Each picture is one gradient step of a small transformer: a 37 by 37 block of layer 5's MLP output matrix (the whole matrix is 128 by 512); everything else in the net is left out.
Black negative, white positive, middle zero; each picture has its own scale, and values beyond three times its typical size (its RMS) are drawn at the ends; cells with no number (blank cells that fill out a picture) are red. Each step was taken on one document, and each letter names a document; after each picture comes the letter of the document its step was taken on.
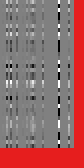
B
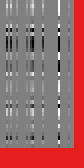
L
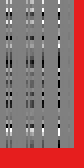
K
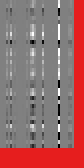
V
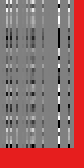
B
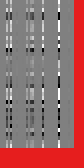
K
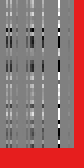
L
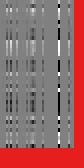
B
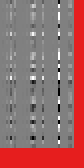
V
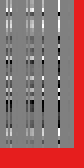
K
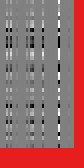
L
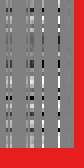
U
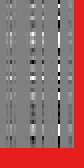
V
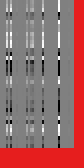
K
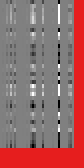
V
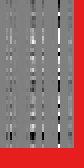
V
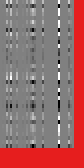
B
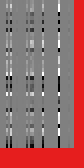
K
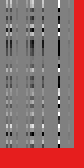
L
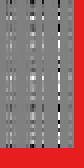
V
